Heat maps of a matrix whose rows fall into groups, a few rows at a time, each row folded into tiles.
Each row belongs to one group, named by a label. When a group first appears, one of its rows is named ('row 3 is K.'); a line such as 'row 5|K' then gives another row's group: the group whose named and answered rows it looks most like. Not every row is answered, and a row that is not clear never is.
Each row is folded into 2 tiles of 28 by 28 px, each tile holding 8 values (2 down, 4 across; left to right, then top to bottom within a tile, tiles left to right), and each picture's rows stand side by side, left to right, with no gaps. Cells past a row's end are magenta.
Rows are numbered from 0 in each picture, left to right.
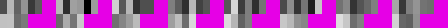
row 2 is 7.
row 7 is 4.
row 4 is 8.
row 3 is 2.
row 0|8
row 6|8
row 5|8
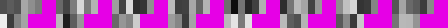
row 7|8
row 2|7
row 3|4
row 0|4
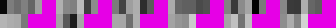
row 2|2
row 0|8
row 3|2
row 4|2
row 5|2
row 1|4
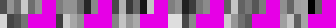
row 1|7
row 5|2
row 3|8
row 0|4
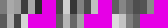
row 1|8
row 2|8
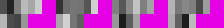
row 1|8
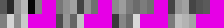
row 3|7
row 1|7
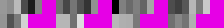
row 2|8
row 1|2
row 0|7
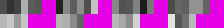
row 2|2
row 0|2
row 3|4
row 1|8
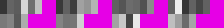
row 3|8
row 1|4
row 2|2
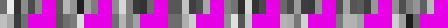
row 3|7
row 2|7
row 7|4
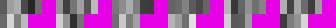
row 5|7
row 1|4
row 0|7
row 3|2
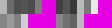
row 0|2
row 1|4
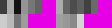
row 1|2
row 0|8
